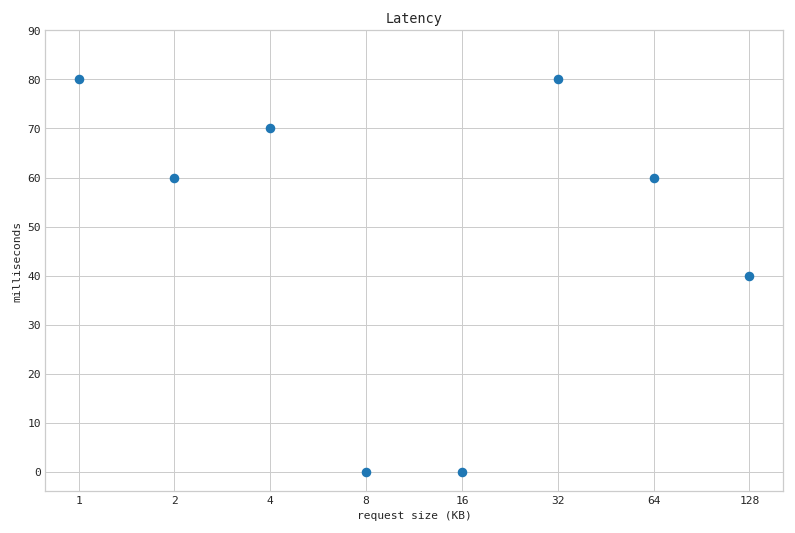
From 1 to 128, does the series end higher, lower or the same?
lower
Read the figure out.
Title: Latency
x-axis: request size (KB), ticks 1 2 4 8 16 32 64 128
y-axis: milliseconds, ticks 0 10 20 30 40 50 60 70 80 90
Values:
80 60 70 0 0 80 60 40
